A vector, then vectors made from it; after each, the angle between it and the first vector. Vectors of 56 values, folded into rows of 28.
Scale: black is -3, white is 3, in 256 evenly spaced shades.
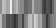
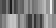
nearly opposite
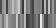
orthogonal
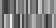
orthogonal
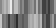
nearly parallel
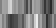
nearly parallel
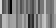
partly opposed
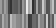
partly opposed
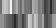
nearly parallel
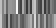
partly aligned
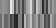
partly aligned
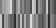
partly aligned
